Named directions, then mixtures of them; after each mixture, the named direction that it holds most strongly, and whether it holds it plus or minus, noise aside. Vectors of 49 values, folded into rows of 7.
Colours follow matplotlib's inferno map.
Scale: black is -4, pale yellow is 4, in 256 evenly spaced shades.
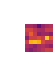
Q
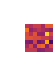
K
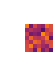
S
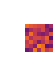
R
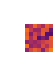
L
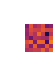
K, minus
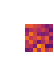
R, plus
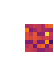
K, plus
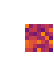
S, plus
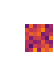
S, minus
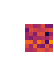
K, minus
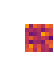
S, plus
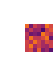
S, plus
